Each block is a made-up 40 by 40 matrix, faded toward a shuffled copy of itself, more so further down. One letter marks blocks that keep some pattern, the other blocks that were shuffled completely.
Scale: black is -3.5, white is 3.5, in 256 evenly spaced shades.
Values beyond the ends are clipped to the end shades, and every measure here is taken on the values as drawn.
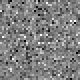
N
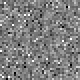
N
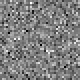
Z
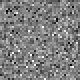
N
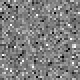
Z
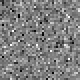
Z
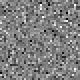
N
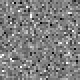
N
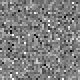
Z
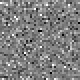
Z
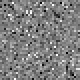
N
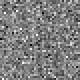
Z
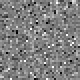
N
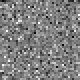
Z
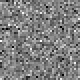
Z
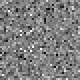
N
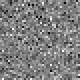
Z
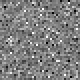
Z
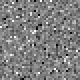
N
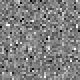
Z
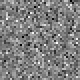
Z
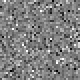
N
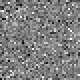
N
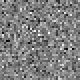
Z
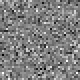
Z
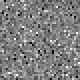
N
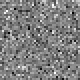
N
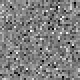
N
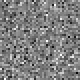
Z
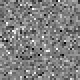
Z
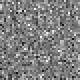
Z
